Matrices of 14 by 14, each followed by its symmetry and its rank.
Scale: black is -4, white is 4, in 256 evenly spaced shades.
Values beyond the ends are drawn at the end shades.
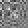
symmetric, rank two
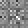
symmetric, rank three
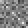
symmetric, rank three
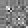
symmetric, rank three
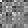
symmetric, rank two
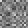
symmetric, rank three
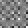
symmetric, rank two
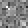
symmetric, rank three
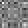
symmetric, rank two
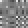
symmetric, rank two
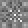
symmetric, rank three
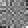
symmetric, rank two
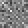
symmetric, rank three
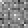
symmetric, rank three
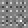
symmetric, rank two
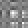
symmetric, rank two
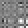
symmetric, rank two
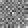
symmetric, rank three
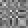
symmetric, rank three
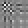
symmetric, rank two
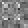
symmetric, rank three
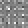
symmetric, rank three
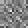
symmetric, rank three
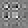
symmetric, rank two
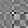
symmetric, rank two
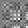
symmetric, rank two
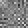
symmetric, rank three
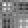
symmetric, rank two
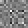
symmetric, rank three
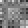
symmetric, rank two
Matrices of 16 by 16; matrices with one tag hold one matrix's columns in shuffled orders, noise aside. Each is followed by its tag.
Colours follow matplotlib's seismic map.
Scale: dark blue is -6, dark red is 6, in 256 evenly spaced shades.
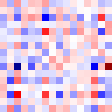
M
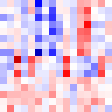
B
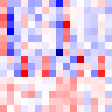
B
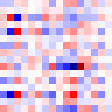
M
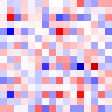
M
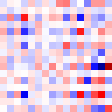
M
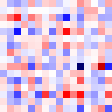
M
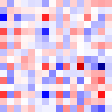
M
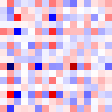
M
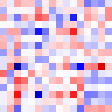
M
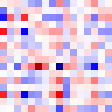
M
